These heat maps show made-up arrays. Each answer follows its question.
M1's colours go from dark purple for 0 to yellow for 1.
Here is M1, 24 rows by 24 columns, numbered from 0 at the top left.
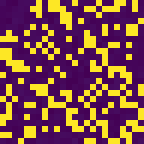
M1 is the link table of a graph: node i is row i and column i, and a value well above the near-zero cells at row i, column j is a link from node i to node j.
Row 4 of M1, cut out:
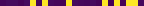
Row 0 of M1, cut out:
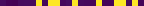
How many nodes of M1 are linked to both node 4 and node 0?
2
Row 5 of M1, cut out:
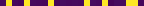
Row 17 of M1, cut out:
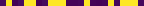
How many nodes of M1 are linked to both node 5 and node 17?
6
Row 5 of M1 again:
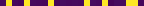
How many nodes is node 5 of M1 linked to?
7
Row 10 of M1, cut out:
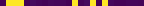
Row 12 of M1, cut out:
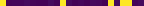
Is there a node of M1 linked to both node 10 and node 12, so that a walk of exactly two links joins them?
no
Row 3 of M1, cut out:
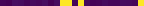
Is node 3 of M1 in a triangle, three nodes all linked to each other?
no
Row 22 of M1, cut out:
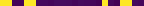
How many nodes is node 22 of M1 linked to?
7
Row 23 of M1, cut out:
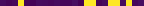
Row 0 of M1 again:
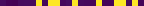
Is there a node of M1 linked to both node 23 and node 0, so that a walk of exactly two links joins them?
yes
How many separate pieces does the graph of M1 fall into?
1
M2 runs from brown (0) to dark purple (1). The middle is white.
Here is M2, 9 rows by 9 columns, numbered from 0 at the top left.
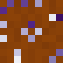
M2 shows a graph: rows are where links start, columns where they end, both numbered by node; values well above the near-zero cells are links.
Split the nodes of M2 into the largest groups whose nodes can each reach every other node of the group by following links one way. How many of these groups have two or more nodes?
2
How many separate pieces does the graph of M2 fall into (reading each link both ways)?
3
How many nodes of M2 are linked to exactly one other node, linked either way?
1
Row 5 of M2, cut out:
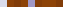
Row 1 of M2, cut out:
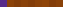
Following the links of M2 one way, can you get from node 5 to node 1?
yes
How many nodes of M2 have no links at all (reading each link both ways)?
1
